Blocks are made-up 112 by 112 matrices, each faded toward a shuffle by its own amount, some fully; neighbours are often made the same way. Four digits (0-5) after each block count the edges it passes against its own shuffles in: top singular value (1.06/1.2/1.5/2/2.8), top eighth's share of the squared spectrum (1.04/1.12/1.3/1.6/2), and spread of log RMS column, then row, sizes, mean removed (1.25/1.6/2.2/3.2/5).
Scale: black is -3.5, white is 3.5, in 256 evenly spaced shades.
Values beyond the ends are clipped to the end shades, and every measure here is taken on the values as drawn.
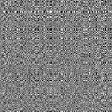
5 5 4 4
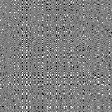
5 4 4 3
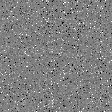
3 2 1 0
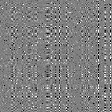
5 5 4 3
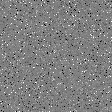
0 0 0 0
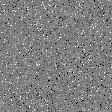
2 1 0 0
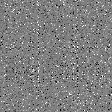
4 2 1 1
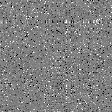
4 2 1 1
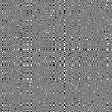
5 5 3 3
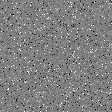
0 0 0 0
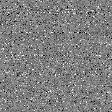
1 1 0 2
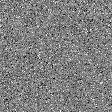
2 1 0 0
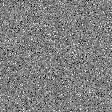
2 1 0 0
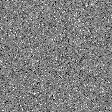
0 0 0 0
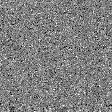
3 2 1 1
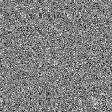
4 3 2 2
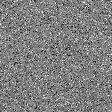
0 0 0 0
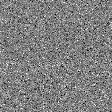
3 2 0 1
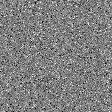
1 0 0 0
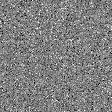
2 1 0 0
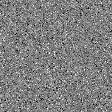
3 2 1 1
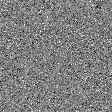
1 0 0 0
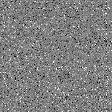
3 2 0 1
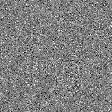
3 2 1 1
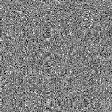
4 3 2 2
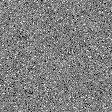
2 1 0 0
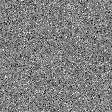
2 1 0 0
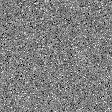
2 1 0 0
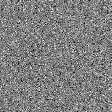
3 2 0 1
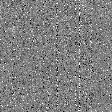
2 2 2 0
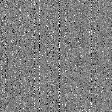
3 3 3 0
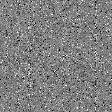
1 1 2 0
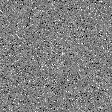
0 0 0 0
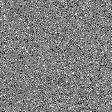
0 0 1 0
